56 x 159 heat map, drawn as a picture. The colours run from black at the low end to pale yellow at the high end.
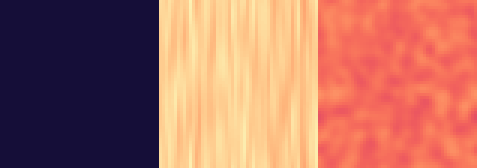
It is made of 1 by 3 panels. Panel 1,1: very low, flat. Panel 1,2: very high, streaked downward, faint in contrast. Panel 1,3: high, blotchy, faint in contrast.
